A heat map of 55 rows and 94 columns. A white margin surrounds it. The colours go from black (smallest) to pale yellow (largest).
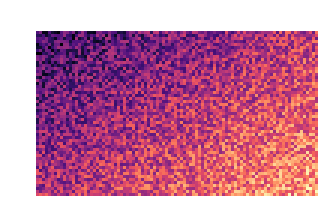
There is an overall slope up to the bottom right. There are no regular stripes. The bottom right is the ninth with the highest average. The halves do not mirror each other. Fine speckle covers the field. No row or column stands out. The values follow a bell shape. The ninth with the lowest average is the top left.
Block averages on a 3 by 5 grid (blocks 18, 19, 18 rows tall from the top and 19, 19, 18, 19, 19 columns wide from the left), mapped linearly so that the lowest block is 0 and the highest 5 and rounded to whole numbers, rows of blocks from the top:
0 1 1 2 3 / 1 2 2 3 4 / 2 3 3 4 5
